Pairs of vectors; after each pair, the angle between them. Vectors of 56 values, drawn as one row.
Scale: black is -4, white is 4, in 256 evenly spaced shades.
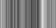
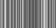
partly aligned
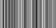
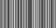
partly opposed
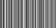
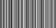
nearly parallel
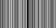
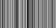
nearly parallel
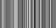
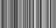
nearly opposite
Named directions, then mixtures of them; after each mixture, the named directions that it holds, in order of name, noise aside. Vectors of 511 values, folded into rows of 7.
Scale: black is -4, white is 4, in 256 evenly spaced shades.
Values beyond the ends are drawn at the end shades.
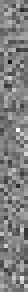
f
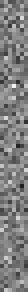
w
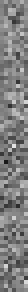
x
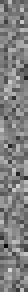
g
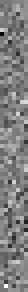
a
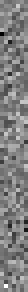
a, f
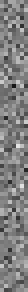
w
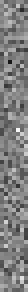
f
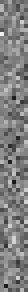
a, g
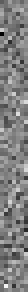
a, g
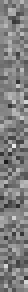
x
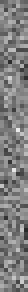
f, g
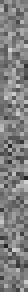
g, x
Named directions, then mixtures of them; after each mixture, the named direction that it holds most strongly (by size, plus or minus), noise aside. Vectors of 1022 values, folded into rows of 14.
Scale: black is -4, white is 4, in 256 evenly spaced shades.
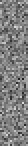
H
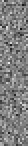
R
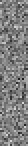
H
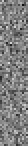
R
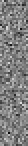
R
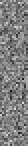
H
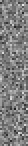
H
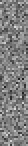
H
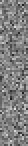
H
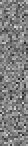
H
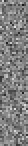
R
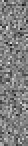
R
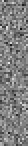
R
